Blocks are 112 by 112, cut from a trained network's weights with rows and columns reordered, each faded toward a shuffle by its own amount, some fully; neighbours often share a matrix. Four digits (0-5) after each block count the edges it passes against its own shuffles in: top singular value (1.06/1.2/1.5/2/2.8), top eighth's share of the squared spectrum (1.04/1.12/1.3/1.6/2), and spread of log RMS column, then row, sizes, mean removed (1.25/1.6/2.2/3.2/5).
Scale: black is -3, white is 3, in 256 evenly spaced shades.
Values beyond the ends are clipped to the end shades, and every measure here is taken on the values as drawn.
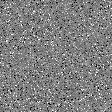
1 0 0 0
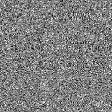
3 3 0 2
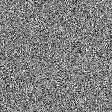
2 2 0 0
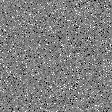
0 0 0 0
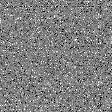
2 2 1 0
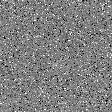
0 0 0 0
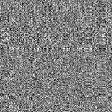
4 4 2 3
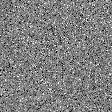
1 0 0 0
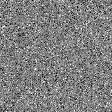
1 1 0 0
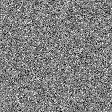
0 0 0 0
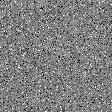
0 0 0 0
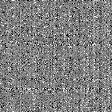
3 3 1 3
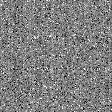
2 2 0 2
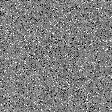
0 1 0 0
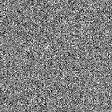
3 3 1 2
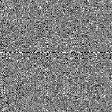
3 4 3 3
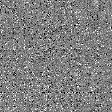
3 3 2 1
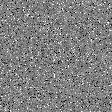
0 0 0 0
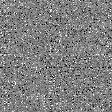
2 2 2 0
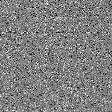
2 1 1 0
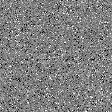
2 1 1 0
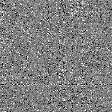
3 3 2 1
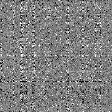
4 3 3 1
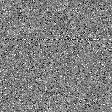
2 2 0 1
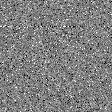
2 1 0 1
